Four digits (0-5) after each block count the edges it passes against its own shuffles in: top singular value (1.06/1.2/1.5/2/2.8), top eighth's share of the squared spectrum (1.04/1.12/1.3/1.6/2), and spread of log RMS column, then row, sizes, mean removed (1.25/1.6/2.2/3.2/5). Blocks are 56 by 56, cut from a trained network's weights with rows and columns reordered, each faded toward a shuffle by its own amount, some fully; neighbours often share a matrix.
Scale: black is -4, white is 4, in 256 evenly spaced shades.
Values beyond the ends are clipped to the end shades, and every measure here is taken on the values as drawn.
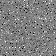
0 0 0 0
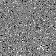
2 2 0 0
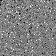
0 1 0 0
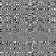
4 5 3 4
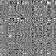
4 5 2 3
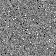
0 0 0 0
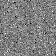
1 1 0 0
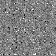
2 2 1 1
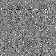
2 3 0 1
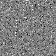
1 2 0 0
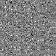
3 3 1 2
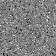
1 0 0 0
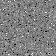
0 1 0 0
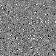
2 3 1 1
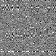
3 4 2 2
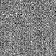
3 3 0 1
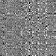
3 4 2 2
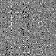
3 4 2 1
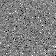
0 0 0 0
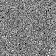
1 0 0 0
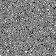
0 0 0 0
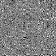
3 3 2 1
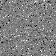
1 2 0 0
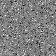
2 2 0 0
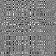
4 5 3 3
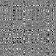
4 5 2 3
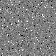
0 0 0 0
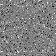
2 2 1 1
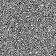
0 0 0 0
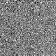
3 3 0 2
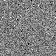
0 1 0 0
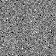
2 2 0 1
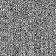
3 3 0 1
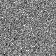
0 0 0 0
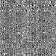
3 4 0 2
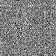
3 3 0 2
